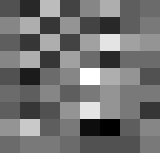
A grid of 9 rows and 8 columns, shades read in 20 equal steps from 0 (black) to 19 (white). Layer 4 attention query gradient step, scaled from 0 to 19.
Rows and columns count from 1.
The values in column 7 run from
6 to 12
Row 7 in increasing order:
4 4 6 7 9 11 11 17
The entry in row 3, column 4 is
5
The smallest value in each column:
6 2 4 5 1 0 6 4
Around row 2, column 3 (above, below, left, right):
14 13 13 11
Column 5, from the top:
10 5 12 8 19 9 17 1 6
